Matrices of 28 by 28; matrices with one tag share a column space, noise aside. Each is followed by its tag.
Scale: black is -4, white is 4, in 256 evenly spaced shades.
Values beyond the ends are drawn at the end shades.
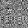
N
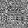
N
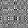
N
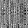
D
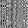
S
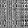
S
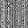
S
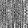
D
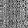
S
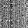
S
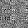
N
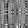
D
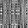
D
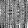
D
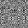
N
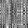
D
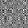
N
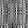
D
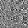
N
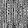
D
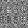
N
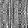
D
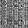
S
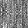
D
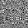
N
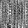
D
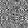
N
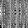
D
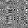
N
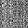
S
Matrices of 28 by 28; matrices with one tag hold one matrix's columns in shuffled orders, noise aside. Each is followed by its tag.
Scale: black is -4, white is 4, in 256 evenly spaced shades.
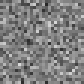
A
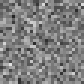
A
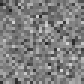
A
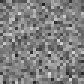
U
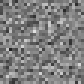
A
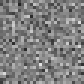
A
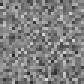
U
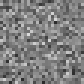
U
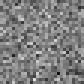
U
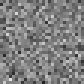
U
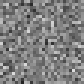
A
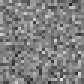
U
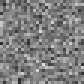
A
